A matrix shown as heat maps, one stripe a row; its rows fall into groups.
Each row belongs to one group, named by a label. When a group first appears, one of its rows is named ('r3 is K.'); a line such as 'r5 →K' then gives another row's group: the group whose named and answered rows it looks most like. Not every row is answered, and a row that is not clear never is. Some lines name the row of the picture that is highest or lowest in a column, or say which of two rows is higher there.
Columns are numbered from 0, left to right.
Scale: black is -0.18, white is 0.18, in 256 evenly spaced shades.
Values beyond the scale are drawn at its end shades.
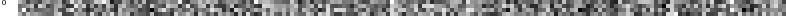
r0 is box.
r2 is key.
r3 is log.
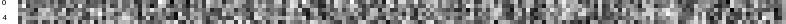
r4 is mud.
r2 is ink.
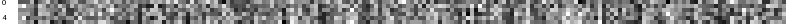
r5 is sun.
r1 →sun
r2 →ink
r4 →key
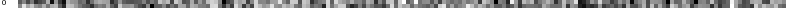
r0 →key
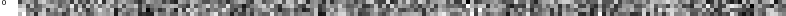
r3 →sun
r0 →mud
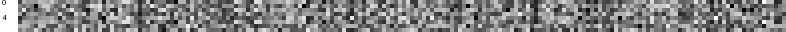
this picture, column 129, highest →6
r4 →ink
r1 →ink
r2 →key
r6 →sun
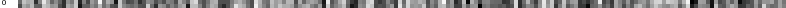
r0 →mud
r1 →mud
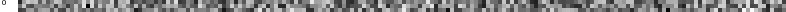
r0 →log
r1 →log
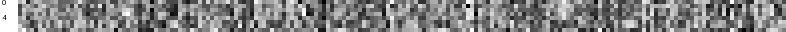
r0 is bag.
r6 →log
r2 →mud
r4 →bag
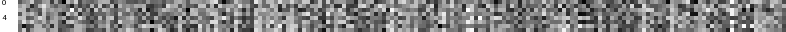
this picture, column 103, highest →1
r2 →box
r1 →log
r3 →mud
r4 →bag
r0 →mud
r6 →bag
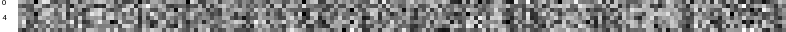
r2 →box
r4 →ink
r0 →sun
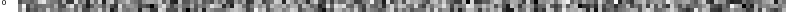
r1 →key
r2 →key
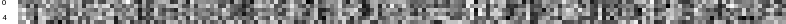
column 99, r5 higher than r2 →Yes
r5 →log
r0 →box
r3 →ink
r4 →sun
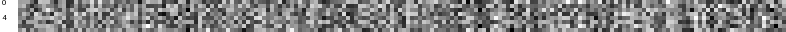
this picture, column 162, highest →0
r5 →log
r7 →ink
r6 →bag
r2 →ink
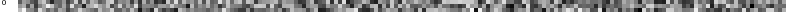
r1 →ink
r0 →log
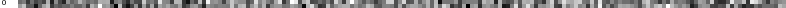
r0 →key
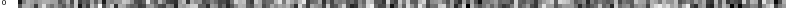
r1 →mud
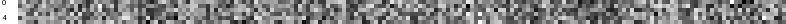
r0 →box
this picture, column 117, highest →2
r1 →mud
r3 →box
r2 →log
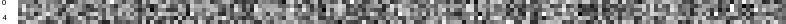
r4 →bag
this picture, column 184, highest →2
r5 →log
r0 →ink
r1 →box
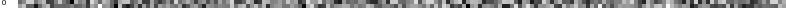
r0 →log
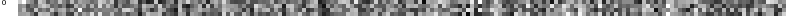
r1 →bag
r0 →sun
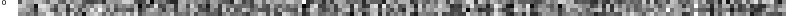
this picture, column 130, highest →2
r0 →mud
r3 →ink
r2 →sun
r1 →sun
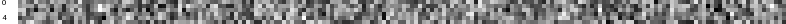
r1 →mud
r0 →box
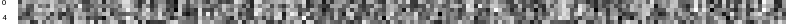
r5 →log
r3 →bag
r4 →bag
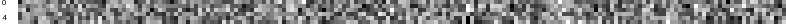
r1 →ink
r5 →sun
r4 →mud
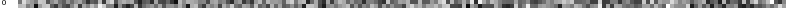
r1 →sun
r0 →mud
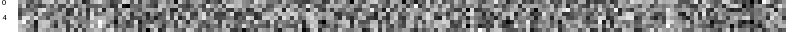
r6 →sun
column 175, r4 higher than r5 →Yes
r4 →log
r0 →box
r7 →ink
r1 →key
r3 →log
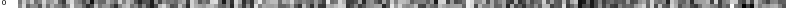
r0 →mud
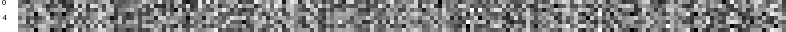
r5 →ink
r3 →sun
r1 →log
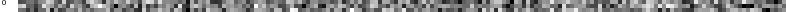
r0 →ink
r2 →key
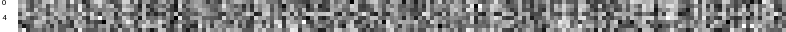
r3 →log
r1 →box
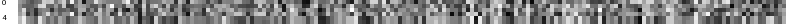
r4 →sun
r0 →box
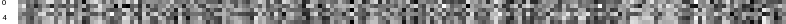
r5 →box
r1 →key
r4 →box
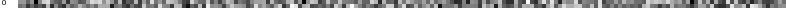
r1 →key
